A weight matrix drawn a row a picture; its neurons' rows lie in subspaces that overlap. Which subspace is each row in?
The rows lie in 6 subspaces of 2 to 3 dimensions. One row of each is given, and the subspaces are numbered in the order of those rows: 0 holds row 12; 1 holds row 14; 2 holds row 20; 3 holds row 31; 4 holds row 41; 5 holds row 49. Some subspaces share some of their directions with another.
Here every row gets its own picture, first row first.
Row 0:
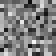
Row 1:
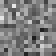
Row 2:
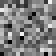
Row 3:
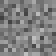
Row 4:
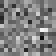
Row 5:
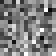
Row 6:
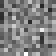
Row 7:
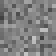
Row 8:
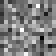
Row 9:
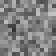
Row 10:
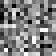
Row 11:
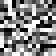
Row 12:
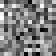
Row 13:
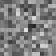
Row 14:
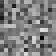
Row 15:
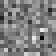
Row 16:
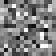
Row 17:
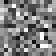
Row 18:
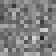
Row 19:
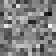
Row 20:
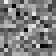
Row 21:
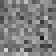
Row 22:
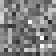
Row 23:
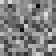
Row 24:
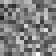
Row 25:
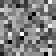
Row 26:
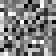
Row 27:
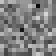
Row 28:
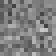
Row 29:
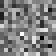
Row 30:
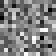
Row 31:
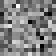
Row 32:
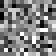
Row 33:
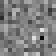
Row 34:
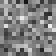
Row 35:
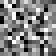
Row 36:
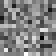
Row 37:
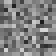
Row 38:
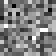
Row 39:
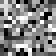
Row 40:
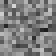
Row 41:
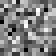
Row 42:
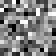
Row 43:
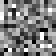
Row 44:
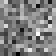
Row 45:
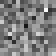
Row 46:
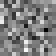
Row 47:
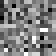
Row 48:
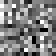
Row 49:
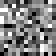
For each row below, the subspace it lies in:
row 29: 5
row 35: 4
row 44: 3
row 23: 0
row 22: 3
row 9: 4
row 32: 5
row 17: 2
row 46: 4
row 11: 2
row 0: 0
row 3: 4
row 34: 3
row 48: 1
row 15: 2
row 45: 4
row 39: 3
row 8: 0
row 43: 2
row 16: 2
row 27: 0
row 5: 4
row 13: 2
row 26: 0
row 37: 2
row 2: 5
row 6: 0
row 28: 1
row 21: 3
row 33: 2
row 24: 0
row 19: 3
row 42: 4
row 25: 5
